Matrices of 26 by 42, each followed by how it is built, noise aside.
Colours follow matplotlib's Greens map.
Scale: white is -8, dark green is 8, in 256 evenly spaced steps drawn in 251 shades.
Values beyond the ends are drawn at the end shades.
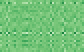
low rank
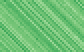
Toeplitz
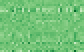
low rank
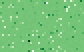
sparse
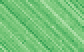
Toeplitz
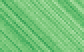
Toeplitz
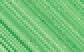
Toeplitz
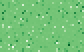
sparse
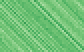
Toeplitz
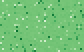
sparse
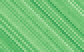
Toeplitz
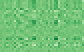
low rank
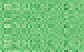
low rank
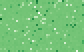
sparse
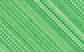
Toeplitz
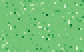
sparse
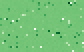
sparse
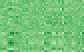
low rank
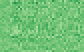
low rank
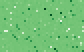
sparse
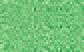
low rank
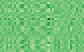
low rank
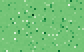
sparse
